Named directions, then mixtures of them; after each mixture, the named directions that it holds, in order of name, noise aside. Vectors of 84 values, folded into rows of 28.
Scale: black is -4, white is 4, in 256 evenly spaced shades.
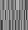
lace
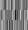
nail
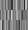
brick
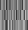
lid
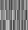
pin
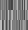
brick, lid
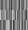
pin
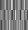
brick, nail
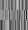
lace, pin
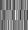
nail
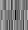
nail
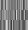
lid, pin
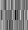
nail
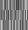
lace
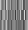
lid, nail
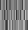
lid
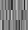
brick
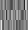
brick, lace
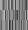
lace, nail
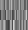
pin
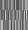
lace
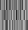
lid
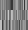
brick, lid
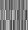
pin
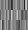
brick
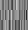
brick, lace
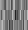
nail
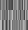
brick, lid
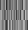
lid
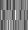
nail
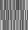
lace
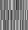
brick, lace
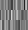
brick
